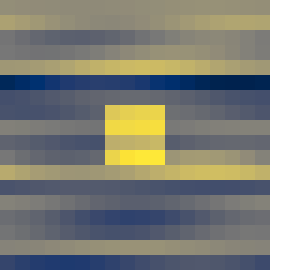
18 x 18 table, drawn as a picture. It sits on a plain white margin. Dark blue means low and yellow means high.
Streaks run across, left to right. An odd patch, higher than its surroundings, sits in the centre. The histogram is bell-shaped. The ninth with the highest average is the centre.
